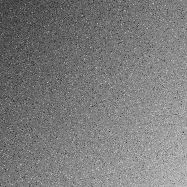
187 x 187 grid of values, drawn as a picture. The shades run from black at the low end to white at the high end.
Ninth with the highest average: bottom right. Ninth with the lowest average: top left. Stripes: none. Grain: fine. Odd rows or columns: none. Slope: up to the bottom right. Histogram: bell-shaped. Mirror symmetry: none.
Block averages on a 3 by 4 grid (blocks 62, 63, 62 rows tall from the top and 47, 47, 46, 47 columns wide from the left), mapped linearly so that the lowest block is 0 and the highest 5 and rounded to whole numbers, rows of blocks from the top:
0123
1234
2345
